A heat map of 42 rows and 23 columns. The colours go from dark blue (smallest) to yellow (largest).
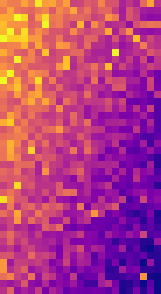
Ninth with the highest average: top left. Grain: fine. Slope: up to the top left. Mirror symmetry: none. Ninth with the lowest average: bottom right.
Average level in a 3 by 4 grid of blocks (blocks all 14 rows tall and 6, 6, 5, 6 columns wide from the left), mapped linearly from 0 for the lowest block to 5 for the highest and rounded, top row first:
5 4 3 2 | 4 3 2 1 | 3 2 1 0
